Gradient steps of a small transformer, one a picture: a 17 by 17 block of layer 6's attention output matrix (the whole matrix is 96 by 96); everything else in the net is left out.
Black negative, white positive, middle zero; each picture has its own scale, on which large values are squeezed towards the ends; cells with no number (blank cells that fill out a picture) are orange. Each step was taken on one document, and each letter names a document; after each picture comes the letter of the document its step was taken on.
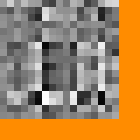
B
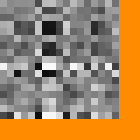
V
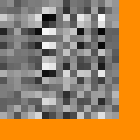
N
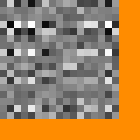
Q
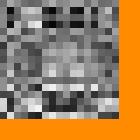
V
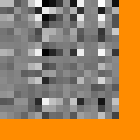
B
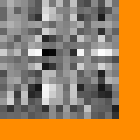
B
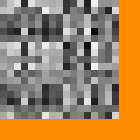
B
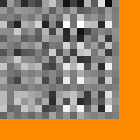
Q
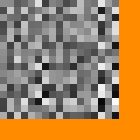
B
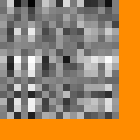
Q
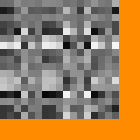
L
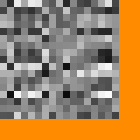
N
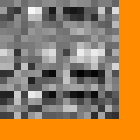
V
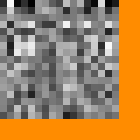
Q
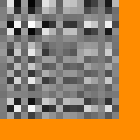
Q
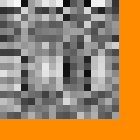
L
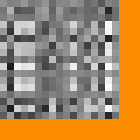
Q
